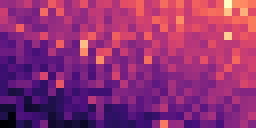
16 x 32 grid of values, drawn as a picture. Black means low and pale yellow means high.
The histogram is bell-shaped. The field climbs toward the top right. The ninth with the highest average is the top right. No regular stripes run through it. No row or column stands out. The ninth with the lowest average is the bottom left.
